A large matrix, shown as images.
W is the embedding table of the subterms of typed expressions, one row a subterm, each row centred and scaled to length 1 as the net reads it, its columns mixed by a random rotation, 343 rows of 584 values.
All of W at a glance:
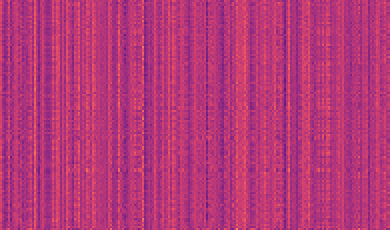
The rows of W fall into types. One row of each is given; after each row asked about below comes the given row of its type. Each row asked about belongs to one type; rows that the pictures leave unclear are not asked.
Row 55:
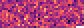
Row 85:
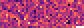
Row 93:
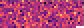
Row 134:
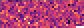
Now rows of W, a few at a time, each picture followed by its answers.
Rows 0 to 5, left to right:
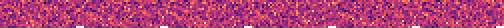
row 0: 93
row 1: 55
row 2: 134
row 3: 85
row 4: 85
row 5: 85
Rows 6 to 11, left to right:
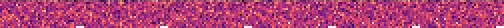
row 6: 55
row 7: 85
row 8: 55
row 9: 134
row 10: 85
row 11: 93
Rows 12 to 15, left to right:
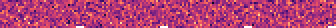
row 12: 134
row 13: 85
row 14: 93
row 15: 85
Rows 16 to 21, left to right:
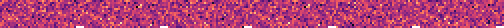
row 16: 55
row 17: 134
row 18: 93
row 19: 134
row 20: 85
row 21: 134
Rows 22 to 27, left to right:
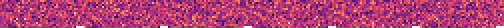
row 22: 93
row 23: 93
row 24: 55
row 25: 134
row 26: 134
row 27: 85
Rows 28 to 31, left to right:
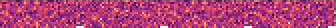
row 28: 134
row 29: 93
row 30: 134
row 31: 134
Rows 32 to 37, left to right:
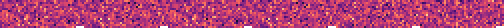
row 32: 55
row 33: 93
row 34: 55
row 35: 93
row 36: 85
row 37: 85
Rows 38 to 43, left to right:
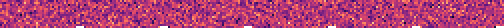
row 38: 134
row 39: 134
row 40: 55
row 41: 85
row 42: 85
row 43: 93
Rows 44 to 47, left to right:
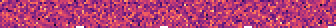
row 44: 55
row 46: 55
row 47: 134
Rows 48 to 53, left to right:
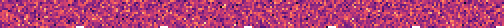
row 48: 55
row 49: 55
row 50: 134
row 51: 93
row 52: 93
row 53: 93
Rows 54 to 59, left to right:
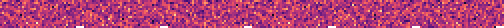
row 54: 134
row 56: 85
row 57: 134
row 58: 55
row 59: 93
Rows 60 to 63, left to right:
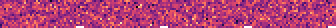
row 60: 134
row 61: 134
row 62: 55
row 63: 55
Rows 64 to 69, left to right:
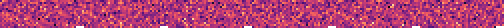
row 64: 55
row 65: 134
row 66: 93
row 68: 134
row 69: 93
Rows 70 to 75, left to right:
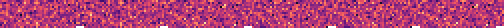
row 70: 134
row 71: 85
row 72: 134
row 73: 93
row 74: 93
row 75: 134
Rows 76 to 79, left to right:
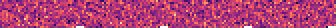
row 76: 55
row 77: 85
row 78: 85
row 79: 93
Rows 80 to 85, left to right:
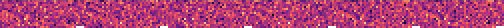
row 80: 55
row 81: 85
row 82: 93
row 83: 134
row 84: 85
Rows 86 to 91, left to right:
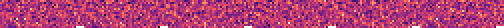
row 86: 93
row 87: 93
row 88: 134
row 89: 85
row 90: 85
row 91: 93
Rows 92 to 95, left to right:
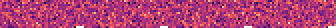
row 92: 93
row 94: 93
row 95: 85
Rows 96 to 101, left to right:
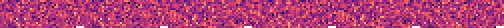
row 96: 93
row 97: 93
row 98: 55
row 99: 134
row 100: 55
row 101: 93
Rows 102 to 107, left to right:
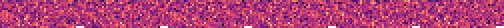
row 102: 55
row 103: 93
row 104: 55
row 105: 93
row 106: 85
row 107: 134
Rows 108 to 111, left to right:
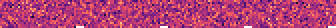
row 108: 93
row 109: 134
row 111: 93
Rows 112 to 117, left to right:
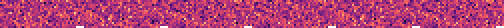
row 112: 93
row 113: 55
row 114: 85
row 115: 85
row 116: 55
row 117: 85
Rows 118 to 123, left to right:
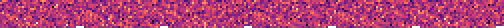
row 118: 134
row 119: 55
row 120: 134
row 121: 55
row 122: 55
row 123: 134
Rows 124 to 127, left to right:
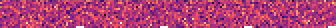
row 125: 134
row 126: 93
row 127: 85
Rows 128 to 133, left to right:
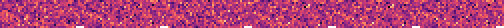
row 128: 55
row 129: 85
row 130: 85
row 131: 134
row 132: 134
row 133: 85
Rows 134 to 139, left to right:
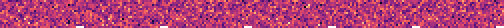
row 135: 55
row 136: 55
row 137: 134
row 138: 93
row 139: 55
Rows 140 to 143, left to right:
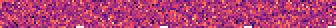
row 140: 85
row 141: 134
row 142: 55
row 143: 134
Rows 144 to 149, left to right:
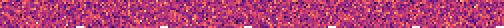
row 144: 134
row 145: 85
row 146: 55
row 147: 93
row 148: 55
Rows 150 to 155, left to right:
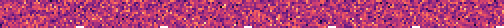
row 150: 134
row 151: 55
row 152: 134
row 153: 55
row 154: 93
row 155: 55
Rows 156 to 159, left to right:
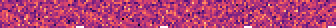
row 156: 55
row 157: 55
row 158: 134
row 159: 55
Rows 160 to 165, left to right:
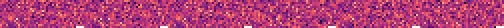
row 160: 93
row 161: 93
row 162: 93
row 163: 55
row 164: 85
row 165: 93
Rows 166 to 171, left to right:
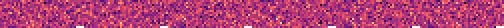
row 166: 93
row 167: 134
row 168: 85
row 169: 134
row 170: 93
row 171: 93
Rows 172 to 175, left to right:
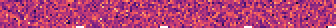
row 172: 85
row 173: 93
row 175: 93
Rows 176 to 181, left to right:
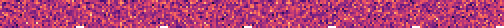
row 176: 85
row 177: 85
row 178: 93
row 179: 134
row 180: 55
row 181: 85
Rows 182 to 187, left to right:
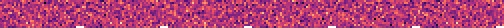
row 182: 93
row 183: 85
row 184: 134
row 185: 93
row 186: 55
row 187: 85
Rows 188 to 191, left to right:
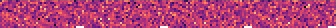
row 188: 55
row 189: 93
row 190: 85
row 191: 134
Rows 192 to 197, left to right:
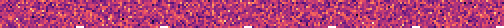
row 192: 93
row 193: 55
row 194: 85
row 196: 134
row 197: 93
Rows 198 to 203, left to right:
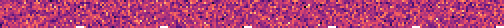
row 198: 134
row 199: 85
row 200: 93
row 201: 134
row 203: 93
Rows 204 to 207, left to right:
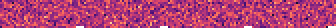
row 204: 55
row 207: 93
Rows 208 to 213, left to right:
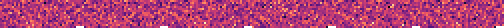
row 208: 93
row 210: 134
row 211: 93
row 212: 134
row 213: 93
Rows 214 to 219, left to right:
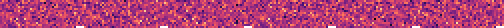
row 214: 93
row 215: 85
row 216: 134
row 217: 93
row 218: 55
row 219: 85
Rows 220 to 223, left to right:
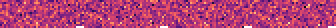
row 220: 134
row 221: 85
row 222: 93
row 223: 134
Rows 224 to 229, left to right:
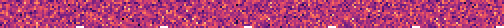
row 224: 134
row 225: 55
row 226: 134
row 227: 85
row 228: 93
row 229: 93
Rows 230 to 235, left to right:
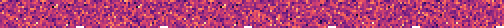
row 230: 134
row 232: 134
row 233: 55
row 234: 134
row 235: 85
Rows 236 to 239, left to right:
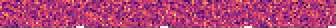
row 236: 85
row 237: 55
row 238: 85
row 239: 93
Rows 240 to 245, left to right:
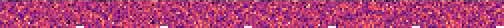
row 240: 134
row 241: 85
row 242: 93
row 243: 134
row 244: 134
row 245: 93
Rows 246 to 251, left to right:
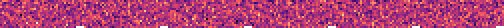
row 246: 134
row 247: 85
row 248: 55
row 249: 85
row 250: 85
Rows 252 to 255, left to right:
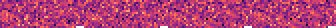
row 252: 55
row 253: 55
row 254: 55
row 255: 55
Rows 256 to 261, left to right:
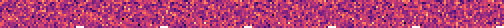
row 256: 55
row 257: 55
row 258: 85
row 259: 85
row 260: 85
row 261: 85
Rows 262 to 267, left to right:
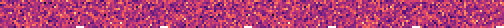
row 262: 93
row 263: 134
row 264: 85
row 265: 134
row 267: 85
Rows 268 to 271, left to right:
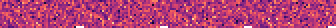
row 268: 93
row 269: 85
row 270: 55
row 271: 93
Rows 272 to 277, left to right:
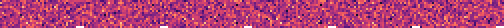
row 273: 134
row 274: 85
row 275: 85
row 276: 93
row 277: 55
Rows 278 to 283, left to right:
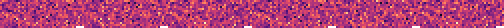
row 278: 85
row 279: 93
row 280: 134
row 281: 85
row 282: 93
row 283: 134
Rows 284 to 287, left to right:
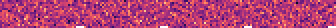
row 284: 55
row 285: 85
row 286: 85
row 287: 93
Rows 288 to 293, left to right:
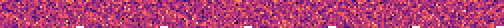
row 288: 85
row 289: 55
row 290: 85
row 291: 93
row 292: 93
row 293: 55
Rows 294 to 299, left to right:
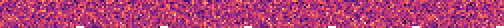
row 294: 55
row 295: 93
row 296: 85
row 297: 93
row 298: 134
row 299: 85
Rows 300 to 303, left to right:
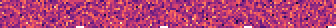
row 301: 134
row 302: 55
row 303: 93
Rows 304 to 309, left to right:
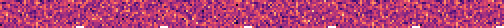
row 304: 85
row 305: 55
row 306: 85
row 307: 85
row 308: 85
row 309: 85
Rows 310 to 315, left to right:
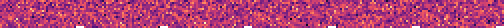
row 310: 93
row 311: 93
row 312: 134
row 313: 55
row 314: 134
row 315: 55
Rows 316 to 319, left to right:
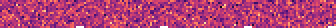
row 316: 55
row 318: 134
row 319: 85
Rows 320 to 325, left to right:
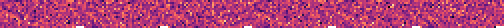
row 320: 85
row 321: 93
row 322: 85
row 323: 85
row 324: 134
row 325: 93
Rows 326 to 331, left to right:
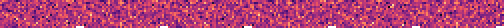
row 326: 85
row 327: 85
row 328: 93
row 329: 85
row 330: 134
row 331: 134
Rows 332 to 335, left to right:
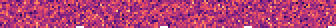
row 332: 134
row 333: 55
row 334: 134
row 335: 93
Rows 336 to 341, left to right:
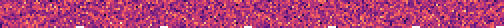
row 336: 134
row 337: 134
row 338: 85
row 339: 85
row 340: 55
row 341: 55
